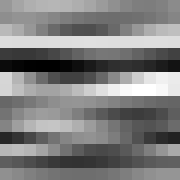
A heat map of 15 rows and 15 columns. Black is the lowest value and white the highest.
Average level on the scale: 50%. Histogram: bell-shaped. Grain: streaks across.
